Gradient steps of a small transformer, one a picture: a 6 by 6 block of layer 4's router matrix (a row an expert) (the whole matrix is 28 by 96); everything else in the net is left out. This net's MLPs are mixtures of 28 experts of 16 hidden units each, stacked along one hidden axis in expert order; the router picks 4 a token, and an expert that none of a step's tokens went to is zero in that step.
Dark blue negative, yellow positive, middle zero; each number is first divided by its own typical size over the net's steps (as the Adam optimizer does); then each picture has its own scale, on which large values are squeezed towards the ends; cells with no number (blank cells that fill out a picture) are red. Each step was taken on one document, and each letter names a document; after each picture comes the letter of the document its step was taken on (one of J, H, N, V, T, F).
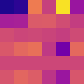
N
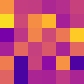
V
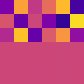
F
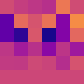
V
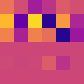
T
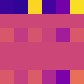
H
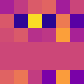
T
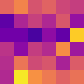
V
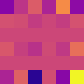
F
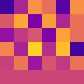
T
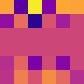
H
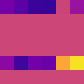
H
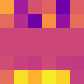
H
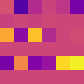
T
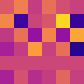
F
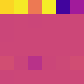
H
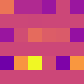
T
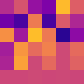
V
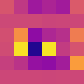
F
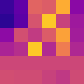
N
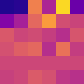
N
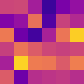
V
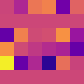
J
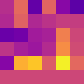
J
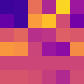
N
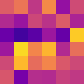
V
